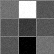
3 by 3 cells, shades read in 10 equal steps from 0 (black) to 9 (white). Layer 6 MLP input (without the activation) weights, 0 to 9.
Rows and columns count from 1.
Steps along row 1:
up down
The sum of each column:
10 11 10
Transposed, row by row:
4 3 3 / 9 2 0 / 3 3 4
